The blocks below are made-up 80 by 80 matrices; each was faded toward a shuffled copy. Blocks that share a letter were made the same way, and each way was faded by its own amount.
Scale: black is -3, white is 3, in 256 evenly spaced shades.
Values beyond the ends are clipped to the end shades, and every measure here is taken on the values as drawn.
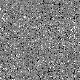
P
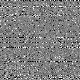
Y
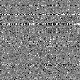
Y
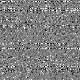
Y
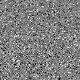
P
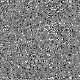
P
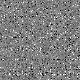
P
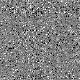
P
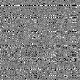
Y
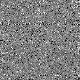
P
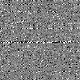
Y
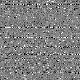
Y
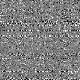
Y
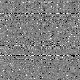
Y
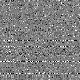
Y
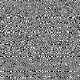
Y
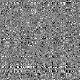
Y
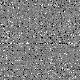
P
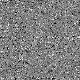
P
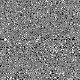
P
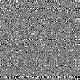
Y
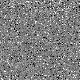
P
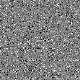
P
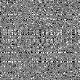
Y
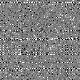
Y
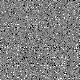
P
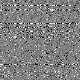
Y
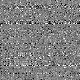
Y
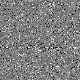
P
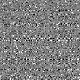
Y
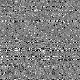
Y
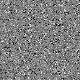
P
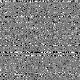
Y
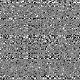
Y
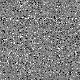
P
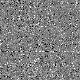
P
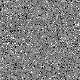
P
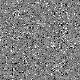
P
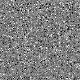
P
